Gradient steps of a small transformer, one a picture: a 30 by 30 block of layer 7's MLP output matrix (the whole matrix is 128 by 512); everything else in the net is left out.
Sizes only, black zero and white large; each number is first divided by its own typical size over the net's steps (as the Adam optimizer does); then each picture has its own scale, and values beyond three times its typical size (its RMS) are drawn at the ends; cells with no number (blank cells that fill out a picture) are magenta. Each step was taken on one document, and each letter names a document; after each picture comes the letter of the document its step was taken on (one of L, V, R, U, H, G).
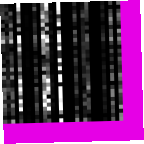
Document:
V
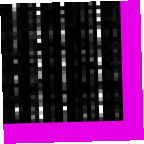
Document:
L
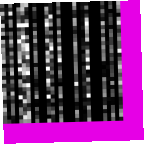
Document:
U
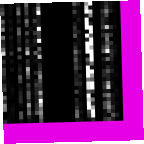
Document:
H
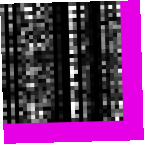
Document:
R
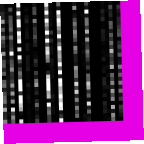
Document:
V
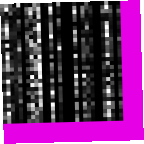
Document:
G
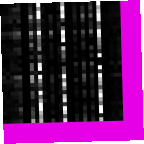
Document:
L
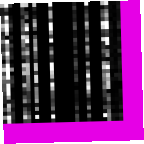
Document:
G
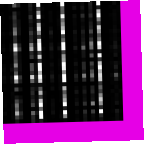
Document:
L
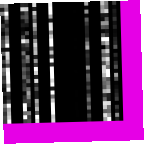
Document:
G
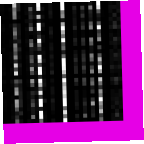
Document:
L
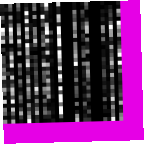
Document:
U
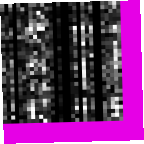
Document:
R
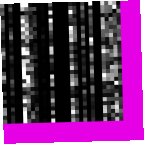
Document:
R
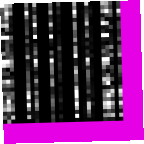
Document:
G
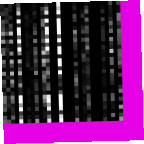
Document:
V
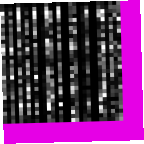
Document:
R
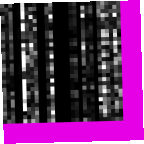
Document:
R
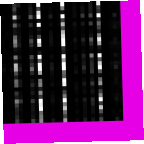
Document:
L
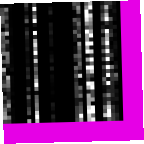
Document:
H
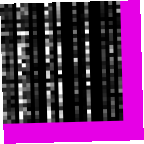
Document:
V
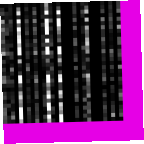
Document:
V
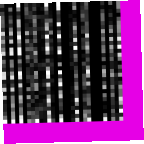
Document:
U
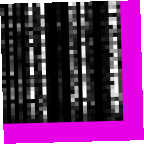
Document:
R
